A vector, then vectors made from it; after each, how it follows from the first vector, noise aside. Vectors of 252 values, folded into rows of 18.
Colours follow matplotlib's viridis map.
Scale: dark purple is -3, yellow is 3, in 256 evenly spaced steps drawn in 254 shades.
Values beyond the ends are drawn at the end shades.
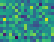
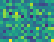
wrapped around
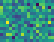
reversed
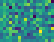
wrapped around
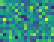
copied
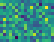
copied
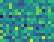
wrapped around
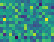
copied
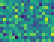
copied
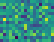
copied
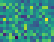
copied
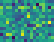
reversed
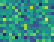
copied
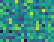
wrapped around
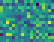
reversed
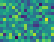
copied
